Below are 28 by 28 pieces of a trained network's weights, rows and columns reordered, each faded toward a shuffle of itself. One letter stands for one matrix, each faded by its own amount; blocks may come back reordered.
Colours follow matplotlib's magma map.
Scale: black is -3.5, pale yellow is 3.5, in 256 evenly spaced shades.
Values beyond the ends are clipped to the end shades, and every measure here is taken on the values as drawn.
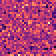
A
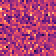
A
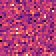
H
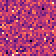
H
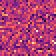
A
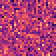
H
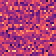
A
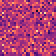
A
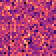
H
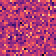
A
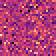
H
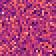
H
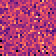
H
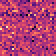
A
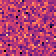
H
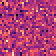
A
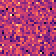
A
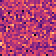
H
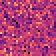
H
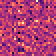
A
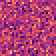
H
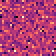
H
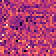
A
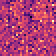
H
